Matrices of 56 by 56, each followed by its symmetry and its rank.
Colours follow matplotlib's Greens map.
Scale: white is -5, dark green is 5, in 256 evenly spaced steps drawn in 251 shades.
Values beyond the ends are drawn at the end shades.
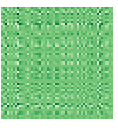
antisymmetric, rank two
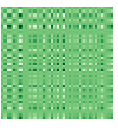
symmetric, rank one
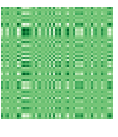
symmetric, rank one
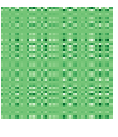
neither, rank one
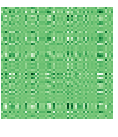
antisymmetric, rank two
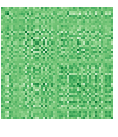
symmetric, rank three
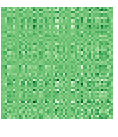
neither, rank three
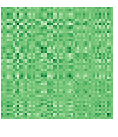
symmetric, rank three
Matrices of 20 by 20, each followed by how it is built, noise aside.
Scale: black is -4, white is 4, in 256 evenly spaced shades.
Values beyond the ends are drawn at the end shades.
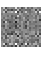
low rank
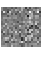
low rank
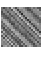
Toeplitz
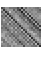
Toeplitz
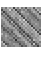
Toeplitz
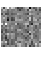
low rank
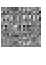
low rank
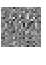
low rank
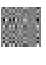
low rank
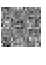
low rank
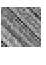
Toeplitz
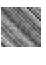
Toeplitz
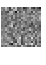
low rank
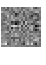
low rank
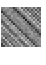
Toeplitz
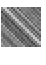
Toeplitz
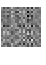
low rank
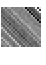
Toeplitz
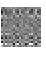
low rank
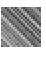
Toeplitz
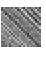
Toeplitz
